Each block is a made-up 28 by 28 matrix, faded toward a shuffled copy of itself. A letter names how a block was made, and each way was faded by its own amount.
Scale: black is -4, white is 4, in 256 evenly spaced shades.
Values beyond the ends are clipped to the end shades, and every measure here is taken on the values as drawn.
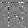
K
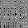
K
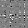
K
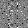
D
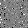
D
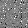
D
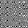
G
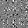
D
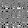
K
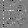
K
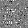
D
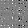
G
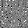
D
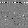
K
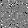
D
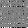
K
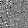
D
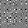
K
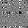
K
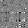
G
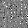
D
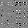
G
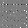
G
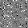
D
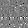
G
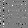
G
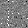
D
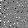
D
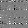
K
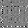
K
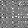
G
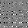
K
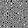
D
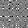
K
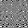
K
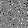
D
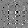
G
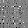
G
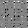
G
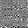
K
